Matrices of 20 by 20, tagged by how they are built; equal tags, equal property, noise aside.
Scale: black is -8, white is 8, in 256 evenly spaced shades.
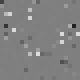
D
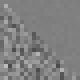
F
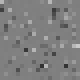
D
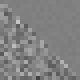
F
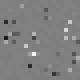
D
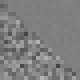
F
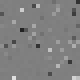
D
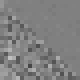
F
